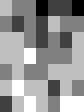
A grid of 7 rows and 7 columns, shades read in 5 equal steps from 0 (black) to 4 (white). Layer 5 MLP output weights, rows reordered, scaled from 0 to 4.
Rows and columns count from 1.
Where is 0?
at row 1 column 4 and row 1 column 7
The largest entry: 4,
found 5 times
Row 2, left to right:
2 1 2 1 3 2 2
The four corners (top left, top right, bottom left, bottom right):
3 0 1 4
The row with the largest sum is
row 7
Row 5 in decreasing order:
3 3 3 3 2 2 2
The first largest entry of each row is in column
1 5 1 3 2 2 3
